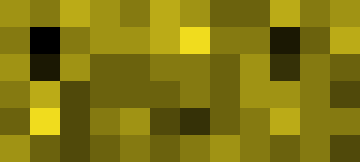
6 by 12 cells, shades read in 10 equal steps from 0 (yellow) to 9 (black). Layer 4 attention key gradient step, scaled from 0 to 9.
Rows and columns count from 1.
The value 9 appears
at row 2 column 2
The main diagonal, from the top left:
3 9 3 5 3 5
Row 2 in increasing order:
0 2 2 3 3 4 4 4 4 5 8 9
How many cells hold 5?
17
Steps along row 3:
up down up same down same up down up down up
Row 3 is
3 8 3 5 5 4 4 5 3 7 4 5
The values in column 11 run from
4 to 5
